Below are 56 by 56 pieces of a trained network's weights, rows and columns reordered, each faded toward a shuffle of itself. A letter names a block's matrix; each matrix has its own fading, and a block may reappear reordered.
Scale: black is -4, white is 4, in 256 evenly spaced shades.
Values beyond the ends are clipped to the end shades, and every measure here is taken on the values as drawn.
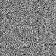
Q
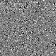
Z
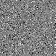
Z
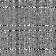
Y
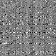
Y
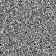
Q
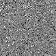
Z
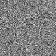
Q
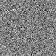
Q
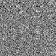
Q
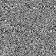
Q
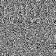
Q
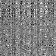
Y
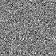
Q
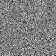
Q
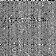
Y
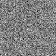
Q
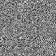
Q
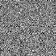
Q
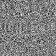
Q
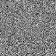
Q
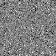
Z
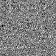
Q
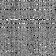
Y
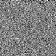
Q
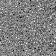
Z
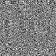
Q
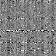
Y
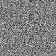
Q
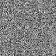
Q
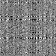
Y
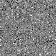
Z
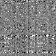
Y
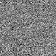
Q
